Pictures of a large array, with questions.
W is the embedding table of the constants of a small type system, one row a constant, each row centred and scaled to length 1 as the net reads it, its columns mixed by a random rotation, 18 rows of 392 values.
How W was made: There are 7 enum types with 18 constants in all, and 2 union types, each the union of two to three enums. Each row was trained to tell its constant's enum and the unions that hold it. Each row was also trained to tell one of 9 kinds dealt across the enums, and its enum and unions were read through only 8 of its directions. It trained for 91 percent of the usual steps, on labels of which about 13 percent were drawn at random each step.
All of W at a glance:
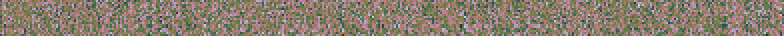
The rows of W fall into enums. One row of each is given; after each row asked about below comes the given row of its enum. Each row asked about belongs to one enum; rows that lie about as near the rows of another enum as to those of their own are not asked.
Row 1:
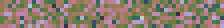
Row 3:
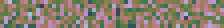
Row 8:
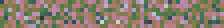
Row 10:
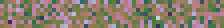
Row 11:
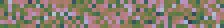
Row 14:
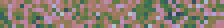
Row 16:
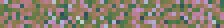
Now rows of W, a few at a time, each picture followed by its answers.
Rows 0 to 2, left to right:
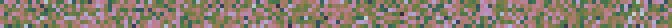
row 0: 3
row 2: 10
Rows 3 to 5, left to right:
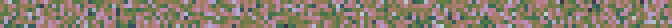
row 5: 14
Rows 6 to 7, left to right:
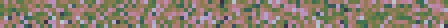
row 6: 16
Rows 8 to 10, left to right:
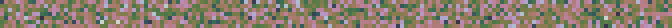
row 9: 3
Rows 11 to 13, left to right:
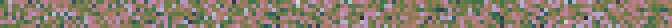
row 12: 8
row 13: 8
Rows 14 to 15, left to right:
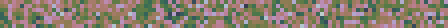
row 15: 14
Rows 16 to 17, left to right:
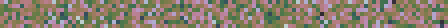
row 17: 8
